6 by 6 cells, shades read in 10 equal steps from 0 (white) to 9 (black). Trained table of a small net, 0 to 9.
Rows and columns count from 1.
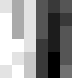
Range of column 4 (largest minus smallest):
1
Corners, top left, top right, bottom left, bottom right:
1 6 1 5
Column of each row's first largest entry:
5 5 5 5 5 5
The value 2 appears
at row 5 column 3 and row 6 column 3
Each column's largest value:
1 3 2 7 9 7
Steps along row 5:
up up up up down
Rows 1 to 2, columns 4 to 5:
6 7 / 6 8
